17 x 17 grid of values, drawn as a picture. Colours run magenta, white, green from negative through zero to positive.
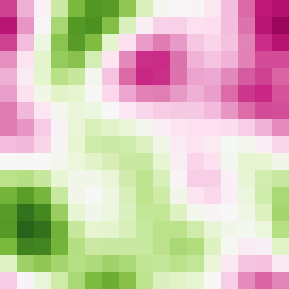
Ninth with the lowest average: top right. Ninth with the highest average: bottom left. Grain: blotchy. Stripes: none.
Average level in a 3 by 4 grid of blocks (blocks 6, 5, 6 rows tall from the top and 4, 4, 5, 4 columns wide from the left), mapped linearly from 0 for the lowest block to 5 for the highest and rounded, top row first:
2410
2322
5443
